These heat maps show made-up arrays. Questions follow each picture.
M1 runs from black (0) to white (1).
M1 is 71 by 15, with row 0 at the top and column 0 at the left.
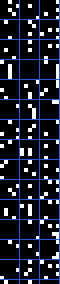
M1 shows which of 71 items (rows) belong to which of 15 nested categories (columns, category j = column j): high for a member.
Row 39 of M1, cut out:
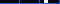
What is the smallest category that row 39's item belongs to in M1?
11
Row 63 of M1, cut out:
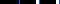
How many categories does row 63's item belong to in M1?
2
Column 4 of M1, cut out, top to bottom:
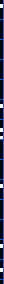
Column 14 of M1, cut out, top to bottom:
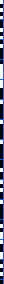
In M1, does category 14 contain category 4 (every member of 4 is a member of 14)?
no
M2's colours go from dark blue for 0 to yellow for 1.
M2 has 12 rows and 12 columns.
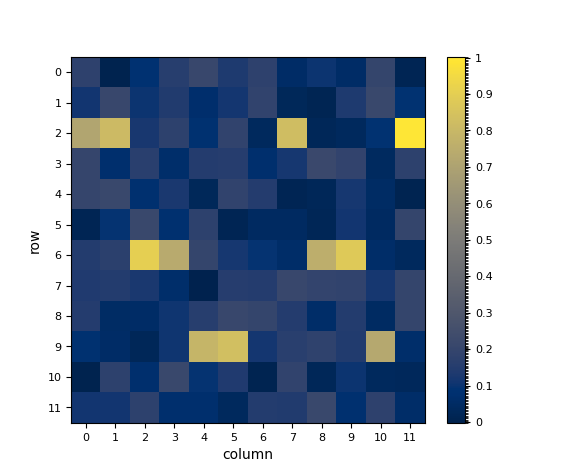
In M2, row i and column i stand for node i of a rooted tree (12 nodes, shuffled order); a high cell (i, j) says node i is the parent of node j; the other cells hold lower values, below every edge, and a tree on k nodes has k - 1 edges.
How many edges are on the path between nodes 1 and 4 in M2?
4
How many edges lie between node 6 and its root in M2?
0
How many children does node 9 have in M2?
3
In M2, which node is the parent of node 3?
6
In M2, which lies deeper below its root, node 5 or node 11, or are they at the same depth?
the same depth
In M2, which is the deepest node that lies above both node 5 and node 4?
9
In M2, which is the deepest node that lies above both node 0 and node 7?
2
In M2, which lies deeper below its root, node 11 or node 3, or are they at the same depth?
node 11
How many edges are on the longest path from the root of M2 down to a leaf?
2
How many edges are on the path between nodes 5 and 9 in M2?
1
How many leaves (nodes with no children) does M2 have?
9
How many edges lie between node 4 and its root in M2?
2
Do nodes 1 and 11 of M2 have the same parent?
yes
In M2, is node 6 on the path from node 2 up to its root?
yes
